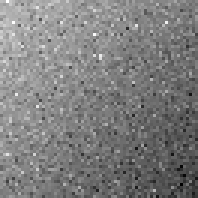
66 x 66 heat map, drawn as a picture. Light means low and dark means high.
Slope: up to the bottom right. Mirror symmetry: none. Ninth with the highest average: bottom right. Stripes: none. Ninth with the lowest average: top left.
